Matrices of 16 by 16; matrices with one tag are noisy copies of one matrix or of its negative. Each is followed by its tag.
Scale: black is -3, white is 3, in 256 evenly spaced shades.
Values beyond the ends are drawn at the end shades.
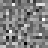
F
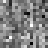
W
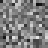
F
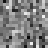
W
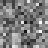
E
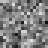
E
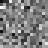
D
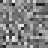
F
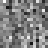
W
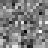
E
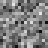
E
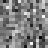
W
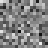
D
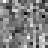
W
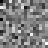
D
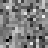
W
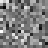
D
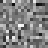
F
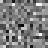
F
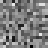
F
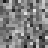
W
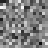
D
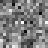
E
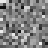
D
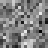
E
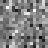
W
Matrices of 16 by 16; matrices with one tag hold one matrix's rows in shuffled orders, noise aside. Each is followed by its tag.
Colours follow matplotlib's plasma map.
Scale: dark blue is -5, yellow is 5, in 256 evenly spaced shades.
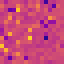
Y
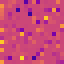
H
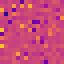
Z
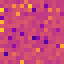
Z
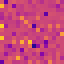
Z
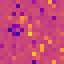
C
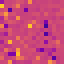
Y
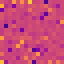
Z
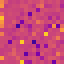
H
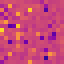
Y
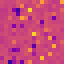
C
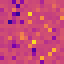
C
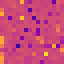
H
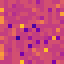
H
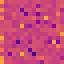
H
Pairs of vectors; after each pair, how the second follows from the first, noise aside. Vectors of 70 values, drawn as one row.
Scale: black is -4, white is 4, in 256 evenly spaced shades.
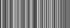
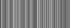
shrunk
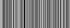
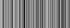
sign-scrambled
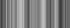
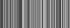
sign-scrambled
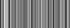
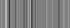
partly zeroed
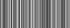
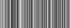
sign-scrambled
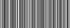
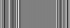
partly zeroed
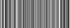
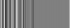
partly zeroed
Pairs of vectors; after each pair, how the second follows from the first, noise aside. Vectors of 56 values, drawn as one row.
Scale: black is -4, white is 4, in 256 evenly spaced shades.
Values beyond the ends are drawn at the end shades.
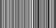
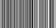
negated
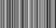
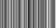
negated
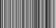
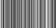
negated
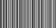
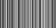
sign-scrambled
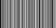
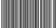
negated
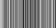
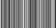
sign-scrambled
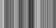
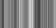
negated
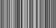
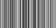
negated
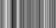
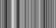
negated
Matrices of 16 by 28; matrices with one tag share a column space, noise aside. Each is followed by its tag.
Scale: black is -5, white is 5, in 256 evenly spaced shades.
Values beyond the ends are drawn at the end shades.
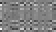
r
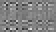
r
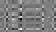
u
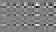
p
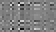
r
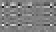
p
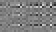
p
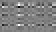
p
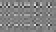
p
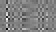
u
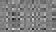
u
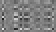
u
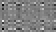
r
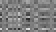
u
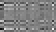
r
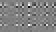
p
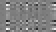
r
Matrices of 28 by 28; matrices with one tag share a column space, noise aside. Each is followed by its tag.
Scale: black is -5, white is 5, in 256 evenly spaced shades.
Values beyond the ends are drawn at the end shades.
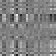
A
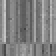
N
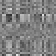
A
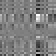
A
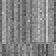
N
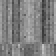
N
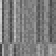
N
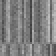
N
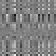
A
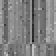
N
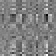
A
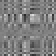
A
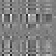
A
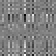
A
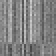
N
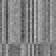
N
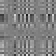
A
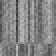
N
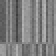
N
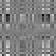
A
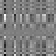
A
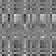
A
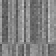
N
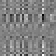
A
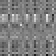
A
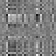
A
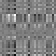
A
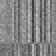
N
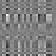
A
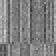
N
